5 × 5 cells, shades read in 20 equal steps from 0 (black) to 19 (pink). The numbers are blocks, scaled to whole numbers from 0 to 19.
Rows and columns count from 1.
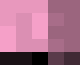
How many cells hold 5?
1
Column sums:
76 71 73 57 53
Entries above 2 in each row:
5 5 5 5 2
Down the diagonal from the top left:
18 17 19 13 5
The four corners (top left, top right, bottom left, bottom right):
18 12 2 5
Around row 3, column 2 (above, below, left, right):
17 17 19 19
